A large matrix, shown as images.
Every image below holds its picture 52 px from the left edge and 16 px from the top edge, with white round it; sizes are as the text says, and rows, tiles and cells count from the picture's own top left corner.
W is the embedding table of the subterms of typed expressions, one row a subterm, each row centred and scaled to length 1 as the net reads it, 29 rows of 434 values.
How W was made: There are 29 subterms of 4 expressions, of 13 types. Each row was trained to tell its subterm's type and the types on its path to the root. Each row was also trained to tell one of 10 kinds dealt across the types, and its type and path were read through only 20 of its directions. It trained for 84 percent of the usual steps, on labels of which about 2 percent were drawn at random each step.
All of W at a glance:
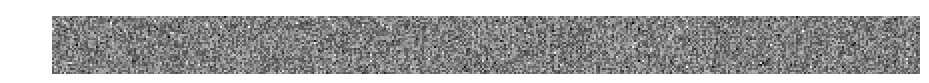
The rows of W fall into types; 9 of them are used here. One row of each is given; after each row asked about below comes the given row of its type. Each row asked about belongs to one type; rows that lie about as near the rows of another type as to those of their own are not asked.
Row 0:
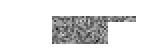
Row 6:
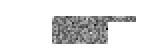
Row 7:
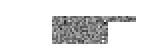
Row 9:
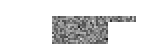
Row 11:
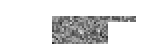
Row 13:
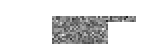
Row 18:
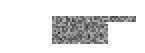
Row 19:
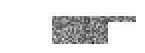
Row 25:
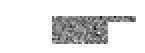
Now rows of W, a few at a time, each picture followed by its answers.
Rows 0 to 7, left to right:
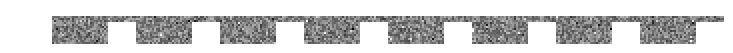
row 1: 19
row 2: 25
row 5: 11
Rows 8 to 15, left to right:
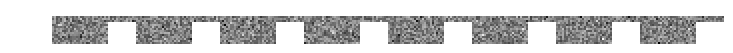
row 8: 18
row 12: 9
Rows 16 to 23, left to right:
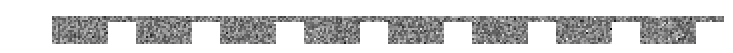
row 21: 11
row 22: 6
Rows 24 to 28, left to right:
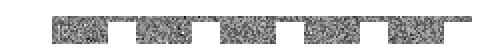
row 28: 6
